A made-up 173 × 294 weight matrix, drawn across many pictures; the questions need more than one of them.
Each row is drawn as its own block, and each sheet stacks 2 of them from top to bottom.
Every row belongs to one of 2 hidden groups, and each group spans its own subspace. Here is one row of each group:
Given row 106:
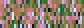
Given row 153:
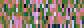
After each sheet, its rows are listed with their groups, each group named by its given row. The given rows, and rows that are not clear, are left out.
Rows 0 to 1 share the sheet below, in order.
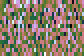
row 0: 106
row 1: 153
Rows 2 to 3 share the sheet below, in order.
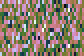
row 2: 153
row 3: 153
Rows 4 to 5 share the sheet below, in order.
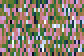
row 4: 153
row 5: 106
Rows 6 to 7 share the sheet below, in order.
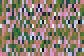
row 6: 106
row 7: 106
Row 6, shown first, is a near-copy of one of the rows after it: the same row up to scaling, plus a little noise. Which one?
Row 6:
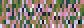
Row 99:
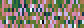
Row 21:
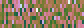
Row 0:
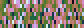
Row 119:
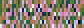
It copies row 119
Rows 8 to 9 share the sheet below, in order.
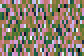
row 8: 153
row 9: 106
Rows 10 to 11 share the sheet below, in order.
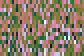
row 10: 153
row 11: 153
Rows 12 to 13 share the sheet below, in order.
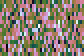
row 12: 153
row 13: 106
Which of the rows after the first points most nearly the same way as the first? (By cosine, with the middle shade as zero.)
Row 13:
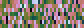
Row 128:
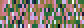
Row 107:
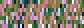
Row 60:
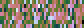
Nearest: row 60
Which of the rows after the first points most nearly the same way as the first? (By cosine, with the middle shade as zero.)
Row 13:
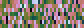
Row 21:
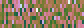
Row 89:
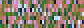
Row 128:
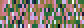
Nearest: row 89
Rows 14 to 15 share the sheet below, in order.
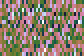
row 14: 106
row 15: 153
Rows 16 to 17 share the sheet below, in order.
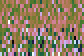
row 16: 153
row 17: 106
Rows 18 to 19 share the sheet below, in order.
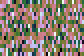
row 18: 106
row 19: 106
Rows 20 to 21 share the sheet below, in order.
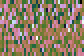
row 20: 153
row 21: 106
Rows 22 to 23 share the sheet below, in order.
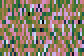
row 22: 106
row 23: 153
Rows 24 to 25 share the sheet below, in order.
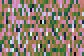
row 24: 106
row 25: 153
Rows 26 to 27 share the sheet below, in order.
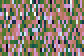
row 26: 153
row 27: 106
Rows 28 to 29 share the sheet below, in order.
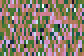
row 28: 153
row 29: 153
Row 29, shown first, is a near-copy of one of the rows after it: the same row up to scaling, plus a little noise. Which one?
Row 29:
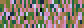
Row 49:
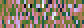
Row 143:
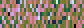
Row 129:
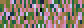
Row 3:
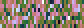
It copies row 129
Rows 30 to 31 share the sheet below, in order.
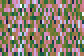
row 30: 106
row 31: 106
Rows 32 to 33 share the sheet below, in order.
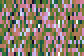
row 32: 153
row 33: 106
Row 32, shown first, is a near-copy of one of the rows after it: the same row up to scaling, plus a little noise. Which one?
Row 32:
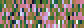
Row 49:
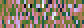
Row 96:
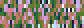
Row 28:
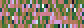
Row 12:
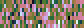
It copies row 12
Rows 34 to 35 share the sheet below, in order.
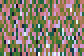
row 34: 153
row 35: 153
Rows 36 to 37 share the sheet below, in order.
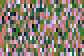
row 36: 153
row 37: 106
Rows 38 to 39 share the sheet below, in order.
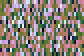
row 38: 106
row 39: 153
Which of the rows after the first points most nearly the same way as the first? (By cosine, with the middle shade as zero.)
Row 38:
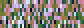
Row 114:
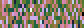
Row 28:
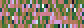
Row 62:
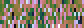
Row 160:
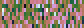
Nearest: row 62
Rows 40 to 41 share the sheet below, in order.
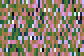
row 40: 106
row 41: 106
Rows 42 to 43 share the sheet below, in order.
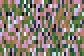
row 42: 153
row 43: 153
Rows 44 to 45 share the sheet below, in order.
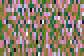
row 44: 106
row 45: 153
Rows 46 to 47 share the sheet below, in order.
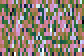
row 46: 153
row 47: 106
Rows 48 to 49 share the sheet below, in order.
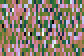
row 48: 153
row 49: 153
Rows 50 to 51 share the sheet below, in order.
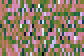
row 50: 106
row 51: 153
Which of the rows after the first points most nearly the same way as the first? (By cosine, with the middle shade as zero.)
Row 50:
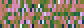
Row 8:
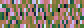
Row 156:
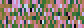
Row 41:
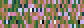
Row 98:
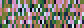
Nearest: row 98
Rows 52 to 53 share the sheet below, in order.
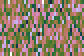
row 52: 153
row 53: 153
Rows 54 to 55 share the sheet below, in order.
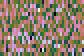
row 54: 153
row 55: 106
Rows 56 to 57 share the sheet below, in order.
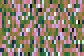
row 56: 153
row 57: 106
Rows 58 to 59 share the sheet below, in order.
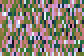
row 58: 153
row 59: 106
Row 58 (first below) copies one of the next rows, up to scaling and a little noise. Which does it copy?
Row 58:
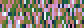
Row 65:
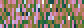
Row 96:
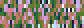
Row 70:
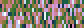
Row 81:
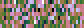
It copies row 70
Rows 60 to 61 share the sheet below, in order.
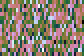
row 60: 153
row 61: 106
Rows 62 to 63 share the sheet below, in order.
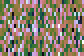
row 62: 106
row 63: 106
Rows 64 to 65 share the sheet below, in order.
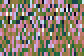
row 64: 153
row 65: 153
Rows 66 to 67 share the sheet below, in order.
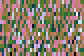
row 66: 106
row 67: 153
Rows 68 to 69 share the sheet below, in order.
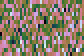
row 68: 153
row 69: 153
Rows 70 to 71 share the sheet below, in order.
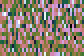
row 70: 153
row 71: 153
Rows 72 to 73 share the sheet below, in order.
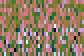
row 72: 153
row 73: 153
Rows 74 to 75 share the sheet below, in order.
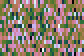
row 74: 106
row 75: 106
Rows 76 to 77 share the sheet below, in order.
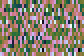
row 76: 106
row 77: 106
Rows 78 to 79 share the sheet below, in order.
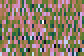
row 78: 106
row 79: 106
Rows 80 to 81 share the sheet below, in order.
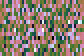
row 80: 106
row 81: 153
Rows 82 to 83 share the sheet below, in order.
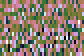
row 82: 106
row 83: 153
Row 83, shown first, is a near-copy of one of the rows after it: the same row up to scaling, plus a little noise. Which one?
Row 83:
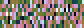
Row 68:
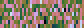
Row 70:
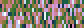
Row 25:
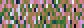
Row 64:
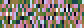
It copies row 64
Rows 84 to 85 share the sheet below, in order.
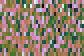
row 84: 153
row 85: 153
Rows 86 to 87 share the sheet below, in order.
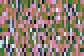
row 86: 153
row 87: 153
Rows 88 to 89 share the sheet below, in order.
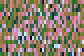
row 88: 153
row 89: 106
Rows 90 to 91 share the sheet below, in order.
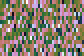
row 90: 106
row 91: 106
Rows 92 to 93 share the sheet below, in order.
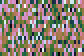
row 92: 153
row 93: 106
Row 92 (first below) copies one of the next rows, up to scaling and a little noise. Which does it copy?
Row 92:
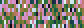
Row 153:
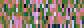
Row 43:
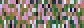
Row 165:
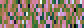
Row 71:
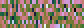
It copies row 43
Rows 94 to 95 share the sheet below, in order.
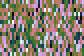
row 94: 106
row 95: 153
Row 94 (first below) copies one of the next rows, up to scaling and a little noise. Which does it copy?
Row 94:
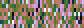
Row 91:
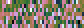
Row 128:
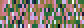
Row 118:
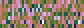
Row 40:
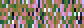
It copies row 40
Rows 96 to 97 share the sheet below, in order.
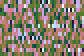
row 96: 153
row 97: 106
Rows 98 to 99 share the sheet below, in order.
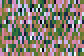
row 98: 106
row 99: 106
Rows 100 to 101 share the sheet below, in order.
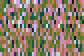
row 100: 106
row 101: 106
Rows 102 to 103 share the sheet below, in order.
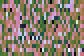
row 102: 153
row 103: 106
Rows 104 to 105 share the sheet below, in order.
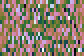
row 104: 153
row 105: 106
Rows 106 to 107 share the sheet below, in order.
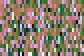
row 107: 106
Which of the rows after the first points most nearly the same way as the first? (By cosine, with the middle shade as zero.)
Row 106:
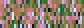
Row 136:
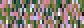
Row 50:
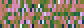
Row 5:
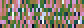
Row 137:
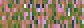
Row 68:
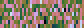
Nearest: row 5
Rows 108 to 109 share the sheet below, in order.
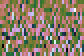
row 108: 106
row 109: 153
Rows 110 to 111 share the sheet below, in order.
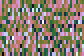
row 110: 106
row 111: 153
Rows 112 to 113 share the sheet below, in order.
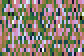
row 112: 106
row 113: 106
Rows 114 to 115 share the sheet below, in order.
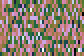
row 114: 106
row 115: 106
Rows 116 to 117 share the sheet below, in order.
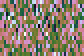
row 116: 153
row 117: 153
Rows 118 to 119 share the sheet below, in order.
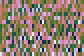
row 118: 106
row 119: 106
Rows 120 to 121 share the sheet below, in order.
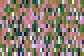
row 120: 106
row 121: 106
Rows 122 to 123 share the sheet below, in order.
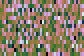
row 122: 106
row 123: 153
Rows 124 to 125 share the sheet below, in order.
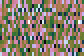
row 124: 106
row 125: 106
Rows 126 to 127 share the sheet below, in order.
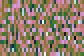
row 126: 106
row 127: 153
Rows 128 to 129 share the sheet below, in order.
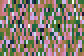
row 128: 106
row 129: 153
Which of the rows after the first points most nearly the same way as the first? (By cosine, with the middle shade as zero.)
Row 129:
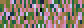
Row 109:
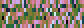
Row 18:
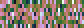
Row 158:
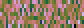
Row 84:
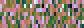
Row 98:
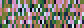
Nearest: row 109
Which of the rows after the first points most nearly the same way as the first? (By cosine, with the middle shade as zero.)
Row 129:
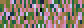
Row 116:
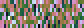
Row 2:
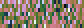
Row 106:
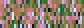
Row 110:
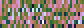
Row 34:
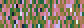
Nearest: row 34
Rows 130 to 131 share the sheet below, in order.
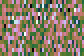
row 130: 153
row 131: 106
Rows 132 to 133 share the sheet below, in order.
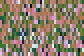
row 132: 153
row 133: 106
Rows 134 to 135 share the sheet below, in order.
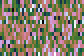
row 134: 106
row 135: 153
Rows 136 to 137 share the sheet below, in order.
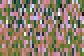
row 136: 106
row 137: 153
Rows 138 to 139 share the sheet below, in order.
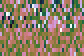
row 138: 153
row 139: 153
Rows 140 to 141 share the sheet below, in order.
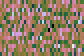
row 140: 106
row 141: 106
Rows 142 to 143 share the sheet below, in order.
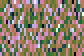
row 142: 106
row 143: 153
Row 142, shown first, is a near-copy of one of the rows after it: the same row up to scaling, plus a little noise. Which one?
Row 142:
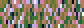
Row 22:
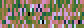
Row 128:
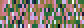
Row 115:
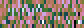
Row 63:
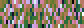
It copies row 63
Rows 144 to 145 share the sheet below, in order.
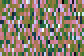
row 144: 106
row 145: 153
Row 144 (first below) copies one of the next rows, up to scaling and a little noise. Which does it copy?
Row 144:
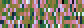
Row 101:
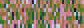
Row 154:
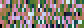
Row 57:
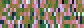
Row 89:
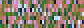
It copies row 57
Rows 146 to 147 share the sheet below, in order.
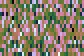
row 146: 153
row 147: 106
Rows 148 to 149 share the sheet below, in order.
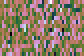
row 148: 153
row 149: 153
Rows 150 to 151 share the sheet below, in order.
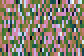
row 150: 153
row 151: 106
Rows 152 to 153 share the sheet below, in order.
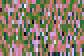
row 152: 106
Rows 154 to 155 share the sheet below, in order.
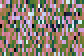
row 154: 106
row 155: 153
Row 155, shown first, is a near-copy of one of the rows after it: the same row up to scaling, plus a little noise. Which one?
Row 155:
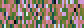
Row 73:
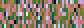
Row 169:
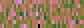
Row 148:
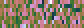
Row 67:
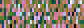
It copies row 73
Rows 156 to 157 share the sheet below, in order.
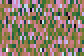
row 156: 106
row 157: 106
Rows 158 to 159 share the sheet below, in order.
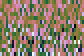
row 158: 106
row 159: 106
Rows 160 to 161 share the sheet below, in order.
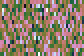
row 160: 153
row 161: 153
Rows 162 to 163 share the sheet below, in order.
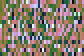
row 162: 106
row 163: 106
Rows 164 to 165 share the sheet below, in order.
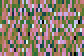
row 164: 106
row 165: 153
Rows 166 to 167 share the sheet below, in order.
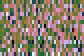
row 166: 153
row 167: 106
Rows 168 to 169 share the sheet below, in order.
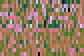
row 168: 153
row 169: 153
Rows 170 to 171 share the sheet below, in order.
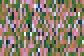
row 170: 106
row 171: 153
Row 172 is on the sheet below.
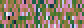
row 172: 153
